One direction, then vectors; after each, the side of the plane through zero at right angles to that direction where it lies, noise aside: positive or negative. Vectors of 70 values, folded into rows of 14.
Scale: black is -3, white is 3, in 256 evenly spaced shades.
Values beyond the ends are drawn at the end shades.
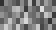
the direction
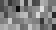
positive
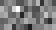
positive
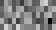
positive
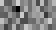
negative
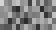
negative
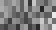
negative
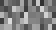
positive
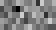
negative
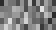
positive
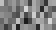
negative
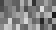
positive
